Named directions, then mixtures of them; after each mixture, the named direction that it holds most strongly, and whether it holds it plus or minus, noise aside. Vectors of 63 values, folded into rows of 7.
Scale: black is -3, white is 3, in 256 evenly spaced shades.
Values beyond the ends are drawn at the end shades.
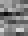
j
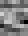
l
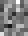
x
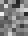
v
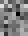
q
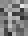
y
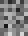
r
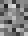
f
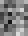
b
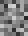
f, plus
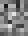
x, minus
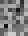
r, plus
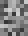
q, minus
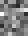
v, plus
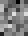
x, minus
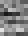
j, plus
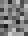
r, plus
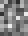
x, minus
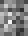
b, minus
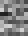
j, plus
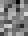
x, minus
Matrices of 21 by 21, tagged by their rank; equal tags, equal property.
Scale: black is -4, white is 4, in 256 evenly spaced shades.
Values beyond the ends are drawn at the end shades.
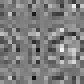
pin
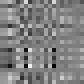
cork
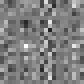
pin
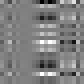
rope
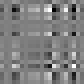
rope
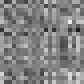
pin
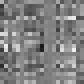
pin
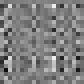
cork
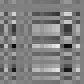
rope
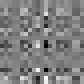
cork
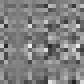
cork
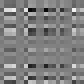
rope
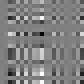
rope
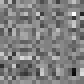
pin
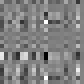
cork
